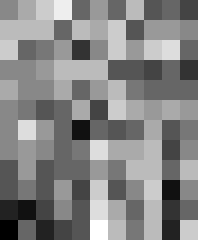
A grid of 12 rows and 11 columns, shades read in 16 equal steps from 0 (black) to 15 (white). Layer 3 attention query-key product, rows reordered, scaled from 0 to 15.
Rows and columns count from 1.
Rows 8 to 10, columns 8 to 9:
10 11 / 11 11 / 8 12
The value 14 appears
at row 1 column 4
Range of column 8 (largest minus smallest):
6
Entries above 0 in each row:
11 11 11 11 11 11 11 11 11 11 11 10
